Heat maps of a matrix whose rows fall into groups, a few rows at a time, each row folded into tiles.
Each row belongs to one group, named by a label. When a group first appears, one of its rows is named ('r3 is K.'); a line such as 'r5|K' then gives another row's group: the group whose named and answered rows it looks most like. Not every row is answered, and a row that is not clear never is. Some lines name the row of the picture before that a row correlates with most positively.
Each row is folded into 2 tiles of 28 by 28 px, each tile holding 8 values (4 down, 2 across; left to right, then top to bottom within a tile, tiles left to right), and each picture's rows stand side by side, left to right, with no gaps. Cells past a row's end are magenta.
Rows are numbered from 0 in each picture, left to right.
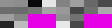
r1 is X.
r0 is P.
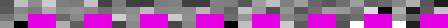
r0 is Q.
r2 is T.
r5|X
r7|X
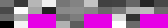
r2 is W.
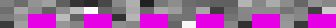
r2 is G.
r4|Q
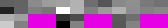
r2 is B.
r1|B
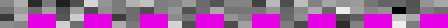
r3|X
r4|P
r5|Q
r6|B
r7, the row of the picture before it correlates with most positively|0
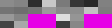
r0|P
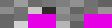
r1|X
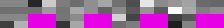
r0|P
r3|B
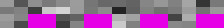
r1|B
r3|G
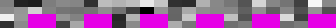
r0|T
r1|P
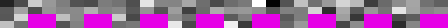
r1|T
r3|X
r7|B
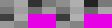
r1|G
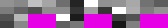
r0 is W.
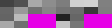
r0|W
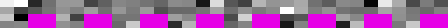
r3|P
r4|W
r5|B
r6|P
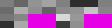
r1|T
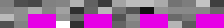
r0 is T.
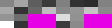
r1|T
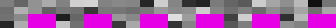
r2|P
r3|T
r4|W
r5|G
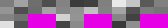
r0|X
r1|T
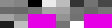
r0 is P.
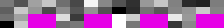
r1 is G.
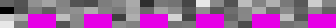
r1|T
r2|G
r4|Q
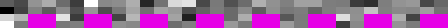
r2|G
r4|W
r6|T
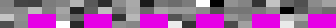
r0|T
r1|X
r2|G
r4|P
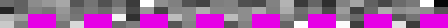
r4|T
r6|X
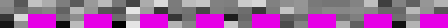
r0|W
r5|B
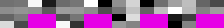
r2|G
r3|B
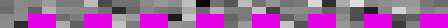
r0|Q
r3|G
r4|Q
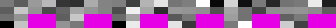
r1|W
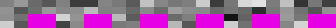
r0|X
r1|T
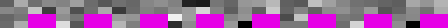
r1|X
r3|T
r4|Q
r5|W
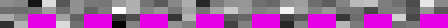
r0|P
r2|B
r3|G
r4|B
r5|B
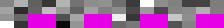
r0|X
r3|T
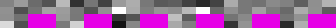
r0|X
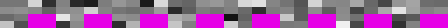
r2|P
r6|X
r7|B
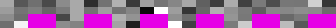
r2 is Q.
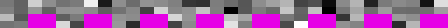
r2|Q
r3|T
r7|P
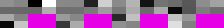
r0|P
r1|P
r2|G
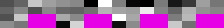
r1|P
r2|T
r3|W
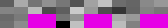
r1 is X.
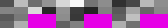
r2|W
